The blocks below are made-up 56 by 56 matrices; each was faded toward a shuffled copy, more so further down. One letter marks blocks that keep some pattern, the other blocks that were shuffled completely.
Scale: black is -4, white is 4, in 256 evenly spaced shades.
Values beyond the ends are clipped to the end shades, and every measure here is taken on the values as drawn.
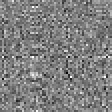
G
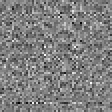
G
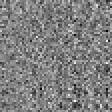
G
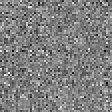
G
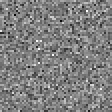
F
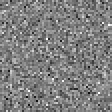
F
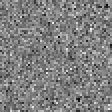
F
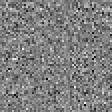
G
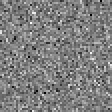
F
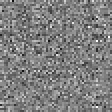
G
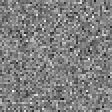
F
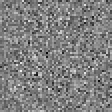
G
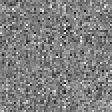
G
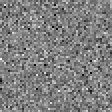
F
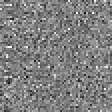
G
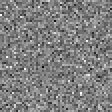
F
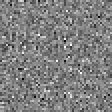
G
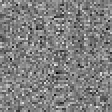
G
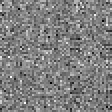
G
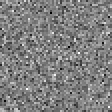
F
